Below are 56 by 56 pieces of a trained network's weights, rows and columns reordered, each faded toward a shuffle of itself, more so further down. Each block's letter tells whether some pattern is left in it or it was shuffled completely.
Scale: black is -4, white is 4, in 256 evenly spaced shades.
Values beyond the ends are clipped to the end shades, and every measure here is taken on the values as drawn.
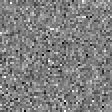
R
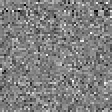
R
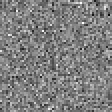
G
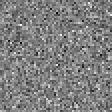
G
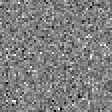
R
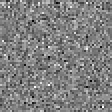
R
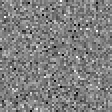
R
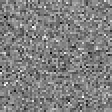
R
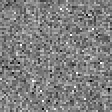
G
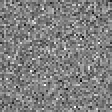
G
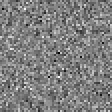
R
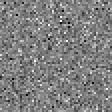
G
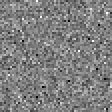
G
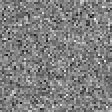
G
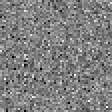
R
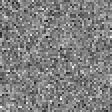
R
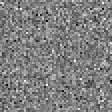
R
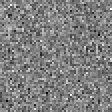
G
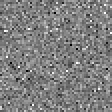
R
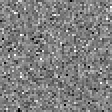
G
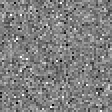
G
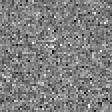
R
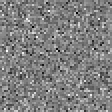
G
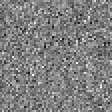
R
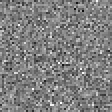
G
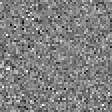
R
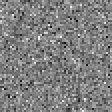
G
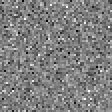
G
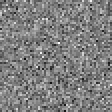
G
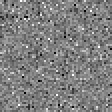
G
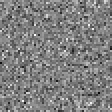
R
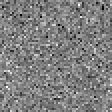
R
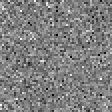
G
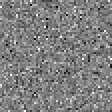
G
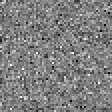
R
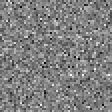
G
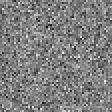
G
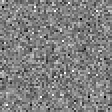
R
